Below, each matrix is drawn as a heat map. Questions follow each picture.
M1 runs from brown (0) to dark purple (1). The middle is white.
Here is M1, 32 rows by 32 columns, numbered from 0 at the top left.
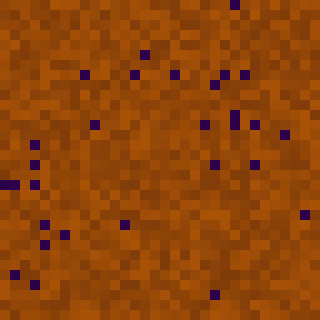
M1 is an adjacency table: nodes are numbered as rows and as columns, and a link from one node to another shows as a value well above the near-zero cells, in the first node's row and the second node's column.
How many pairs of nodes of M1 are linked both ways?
0
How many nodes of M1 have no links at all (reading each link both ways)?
6
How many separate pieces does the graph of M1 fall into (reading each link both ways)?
7
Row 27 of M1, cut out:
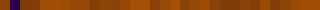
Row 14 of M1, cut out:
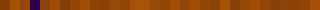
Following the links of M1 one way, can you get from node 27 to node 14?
no
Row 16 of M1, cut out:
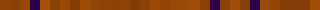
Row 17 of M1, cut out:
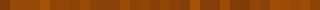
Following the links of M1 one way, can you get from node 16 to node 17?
no
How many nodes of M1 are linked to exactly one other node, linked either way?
9
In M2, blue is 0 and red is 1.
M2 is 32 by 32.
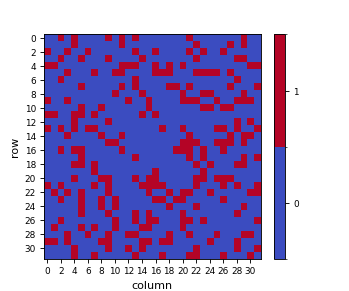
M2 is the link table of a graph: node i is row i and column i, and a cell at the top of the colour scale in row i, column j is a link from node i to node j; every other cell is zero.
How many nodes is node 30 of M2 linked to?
7
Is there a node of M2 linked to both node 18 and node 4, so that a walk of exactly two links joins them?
no
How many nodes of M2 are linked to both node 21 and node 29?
6
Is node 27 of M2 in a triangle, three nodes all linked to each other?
yes
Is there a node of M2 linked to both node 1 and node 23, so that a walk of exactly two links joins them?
no
